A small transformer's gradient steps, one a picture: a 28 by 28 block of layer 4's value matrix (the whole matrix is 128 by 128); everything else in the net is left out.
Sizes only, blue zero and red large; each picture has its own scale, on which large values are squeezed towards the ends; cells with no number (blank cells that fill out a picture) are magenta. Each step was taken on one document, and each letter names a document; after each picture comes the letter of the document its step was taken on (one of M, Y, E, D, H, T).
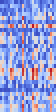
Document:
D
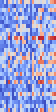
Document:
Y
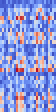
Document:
D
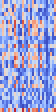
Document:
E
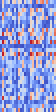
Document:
Y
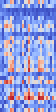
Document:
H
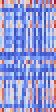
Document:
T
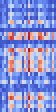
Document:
H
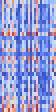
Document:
E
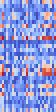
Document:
T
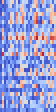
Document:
D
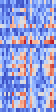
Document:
D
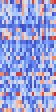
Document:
Y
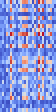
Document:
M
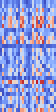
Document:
D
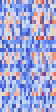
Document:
Y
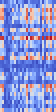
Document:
T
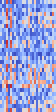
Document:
M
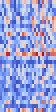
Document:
Y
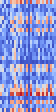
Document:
T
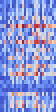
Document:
D
